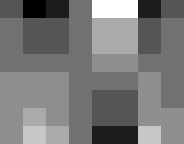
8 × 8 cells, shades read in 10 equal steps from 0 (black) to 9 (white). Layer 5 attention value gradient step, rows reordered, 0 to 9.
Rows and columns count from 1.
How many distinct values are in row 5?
2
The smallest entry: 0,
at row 1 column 2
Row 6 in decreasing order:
5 5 5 5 4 4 3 3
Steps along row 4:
same same same up same down same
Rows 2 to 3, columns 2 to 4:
3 3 4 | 3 3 4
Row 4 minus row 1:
1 4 3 0 -4 -4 3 1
